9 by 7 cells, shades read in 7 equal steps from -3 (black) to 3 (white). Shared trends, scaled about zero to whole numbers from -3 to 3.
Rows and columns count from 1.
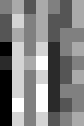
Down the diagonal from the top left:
0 2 0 2 -2 -1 0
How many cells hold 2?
9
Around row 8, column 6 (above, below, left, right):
0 0 -2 0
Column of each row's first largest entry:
2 2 2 2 4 2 4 2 2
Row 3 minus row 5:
1 -1 -1 -2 1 1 0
